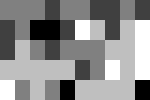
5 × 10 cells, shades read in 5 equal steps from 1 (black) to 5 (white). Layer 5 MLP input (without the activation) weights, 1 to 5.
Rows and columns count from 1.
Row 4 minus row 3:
2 0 1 2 1 -1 0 1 0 0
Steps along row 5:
down up down down up same same same down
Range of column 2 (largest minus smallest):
1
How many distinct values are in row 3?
4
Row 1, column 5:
3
